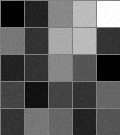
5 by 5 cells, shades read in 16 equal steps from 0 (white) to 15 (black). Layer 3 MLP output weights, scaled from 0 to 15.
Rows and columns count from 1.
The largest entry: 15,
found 2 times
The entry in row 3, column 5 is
15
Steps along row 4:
up down up down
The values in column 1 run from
8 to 15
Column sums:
59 59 39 43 46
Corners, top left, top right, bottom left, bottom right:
15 0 12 10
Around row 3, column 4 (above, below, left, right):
4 12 7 15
